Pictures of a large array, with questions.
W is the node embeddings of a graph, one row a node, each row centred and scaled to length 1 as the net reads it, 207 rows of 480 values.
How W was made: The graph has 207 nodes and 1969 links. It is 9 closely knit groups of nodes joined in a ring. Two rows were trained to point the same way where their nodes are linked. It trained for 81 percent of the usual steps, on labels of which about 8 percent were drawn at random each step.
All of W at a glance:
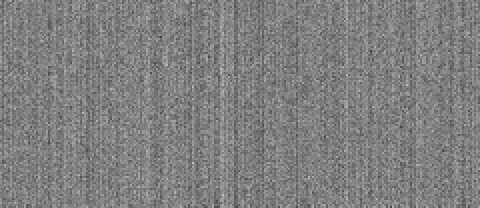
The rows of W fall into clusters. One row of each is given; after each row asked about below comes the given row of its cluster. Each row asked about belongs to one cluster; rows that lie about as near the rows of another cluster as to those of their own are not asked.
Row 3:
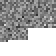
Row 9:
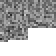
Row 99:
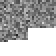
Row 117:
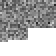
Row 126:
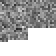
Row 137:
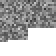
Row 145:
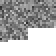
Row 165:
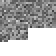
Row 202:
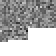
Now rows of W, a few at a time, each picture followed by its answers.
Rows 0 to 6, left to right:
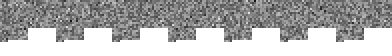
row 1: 202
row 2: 165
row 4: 126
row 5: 9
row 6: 202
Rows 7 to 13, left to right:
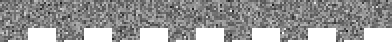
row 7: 9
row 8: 3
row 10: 145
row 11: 202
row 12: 3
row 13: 202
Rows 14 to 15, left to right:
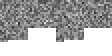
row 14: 3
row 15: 126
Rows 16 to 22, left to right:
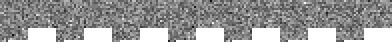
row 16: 9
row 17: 202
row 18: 137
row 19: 99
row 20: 202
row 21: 117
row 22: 117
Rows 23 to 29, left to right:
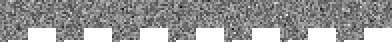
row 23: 99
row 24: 117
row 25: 137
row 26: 99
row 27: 3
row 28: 3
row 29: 99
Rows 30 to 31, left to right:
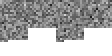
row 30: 165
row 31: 165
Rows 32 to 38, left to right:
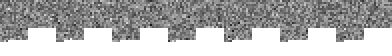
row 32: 9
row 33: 117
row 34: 145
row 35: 137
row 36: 165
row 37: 202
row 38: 137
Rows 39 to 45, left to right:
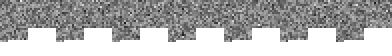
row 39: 126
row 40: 126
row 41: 3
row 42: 99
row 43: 9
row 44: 126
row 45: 99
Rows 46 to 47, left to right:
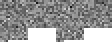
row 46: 117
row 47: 3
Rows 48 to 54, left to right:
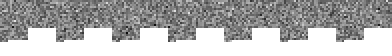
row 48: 202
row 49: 165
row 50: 9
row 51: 202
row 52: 3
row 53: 3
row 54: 9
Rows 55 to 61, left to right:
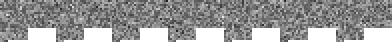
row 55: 117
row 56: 137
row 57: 165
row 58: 165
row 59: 117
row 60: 165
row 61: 145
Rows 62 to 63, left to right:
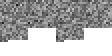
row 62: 165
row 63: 165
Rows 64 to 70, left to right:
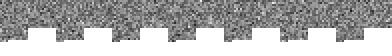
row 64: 9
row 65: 3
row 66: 99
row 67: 99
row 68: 165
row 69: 126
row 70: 3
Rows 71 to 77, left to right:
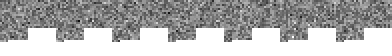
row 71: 126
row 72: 117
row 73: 99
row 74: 137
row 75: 202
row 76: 145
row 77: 145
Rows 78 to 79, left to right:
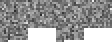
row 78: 9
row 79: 126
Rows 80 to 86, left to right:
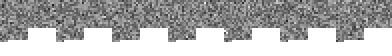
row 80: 145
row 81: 145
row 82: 137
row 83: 3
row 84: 3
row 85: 145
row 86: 99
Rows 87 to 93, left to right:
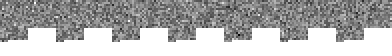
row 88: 99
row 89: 202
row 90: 202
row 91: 145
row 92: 3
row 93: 137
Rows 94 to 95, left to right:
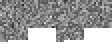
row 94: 3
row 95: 137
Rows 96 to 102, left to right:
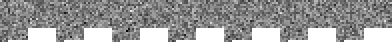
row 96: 202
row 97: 165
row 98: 126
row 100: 99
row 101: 9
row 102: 9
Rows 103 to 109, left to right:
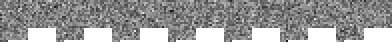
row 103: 117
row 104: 3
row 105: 117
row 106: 202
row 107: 202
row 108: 145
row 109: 9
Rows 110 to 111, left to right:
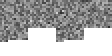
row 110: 99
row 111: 137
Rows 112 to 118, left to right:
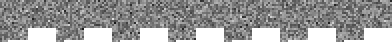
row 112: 137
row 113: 9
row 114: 145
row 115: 117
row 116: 137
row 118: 117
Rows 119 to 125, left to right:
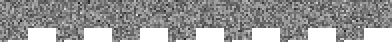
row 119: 3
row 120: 9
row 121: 9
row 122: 137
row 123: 126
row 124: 9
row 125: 165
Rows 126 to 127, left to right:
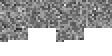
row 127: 99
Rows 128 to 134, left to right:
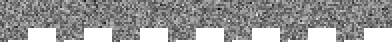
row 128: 3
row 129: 99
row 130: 202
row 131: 137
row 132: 202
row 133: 137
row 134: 126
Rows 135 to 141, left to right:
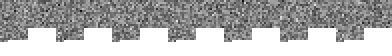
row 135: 3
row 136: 99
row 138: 9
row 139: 117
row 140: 126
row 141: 202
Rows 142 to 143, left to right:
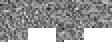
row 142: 126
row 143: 117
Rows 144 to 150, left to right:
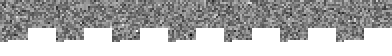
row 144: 99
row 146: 165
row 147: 3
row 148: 202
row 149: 137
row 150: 202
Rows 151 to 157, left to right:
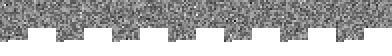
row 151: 9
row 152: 99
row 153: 145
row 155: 202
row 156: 99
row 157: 165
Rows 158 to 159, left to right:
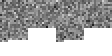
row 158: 117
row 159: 137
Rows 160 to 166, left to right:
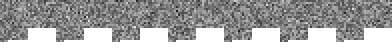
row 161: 3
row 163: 9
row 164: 126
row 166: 117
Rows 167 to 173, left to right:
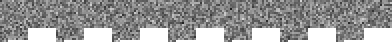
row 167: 202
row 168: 9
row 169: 137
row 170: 165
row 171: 9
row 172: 99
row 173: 137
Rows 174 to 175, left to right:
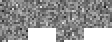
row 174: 202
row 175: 9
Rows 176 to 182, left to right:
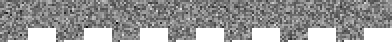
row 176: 137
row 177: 137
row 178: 117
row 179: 9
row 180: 99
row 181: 99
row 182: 145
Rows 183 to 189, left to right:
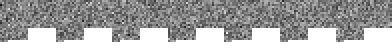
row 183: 3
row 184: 137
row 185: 202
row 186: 137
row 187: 137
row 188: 3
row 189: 3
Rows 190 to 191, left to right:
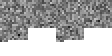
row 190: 202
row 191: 9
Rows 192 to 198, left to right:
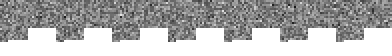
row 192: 202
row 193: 9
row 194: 137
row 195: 202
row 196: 202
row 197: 9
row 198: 137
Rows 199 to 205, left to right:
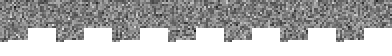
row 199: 3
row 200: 165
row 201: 3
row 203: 165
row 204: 3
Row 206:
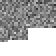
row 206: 3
